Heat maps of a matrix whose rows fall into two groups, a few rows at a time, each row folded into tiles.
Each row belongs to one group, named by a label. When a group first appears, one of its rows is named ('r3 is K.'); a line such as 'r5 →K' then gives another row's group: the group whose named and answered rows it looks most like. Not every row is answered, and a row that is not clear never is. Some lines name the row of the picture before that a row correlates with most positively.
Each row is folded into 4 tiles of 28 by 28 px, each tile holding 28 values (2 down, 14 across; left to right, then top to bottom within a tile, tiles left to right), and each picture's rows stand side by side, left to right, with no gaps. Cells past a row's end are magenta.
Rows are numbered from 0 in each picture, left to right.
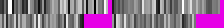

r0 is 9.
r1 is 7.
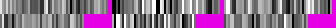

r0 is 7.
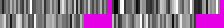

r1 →9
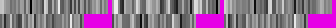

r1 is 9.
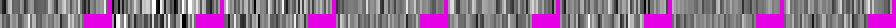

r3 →7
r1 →7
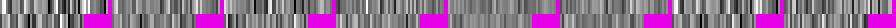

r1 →9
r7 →9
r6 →9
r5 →7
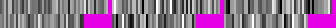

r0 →9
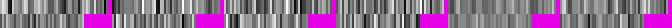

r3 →9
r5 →9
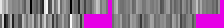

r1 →9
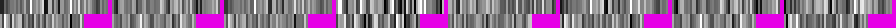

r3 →9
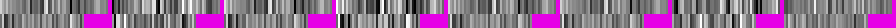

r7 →7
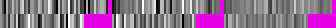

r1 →7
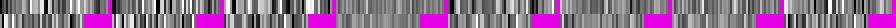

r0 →7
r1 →7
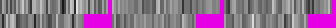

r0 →7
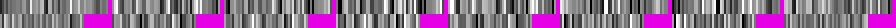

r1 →9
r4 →9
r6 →7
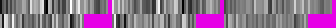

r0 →7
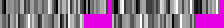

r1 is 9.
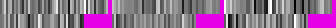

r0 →9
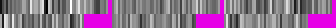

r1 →9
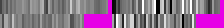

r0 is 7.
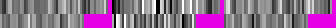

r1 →7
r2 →9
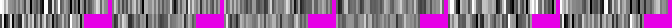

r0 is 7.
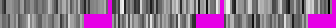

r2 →9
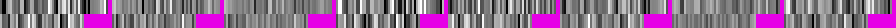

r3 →9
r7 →9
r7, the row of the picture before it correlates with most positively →2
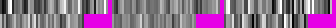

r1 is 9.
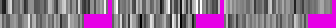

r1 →9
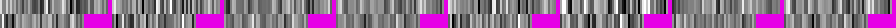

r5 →9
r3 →9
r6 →7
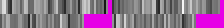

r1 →7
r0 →9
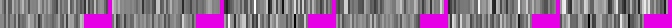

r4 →7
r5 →9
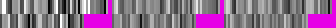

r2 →9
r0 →9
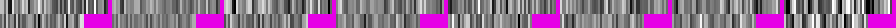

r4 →7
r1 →9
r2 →9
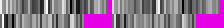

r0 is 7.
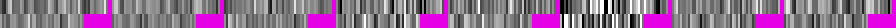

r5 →7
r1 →9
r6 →9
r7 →9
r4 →7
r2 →7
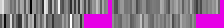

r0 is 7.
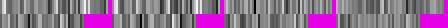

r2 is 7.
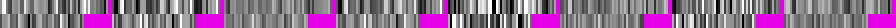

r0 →9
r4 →7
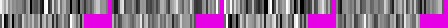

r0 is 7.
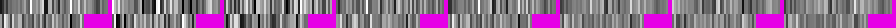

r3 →7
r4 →7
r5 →7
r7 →7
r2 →7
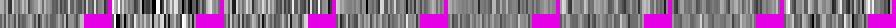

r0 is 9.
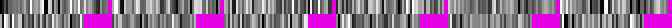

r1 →9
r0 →7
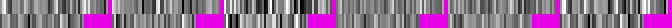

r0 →9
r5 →9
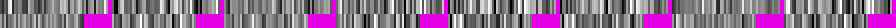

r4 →7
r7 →9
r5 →7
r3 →9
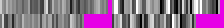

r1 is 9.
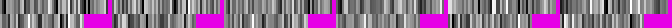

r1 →7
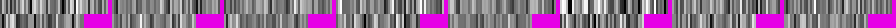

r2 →7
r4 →9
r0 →7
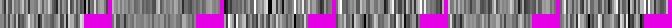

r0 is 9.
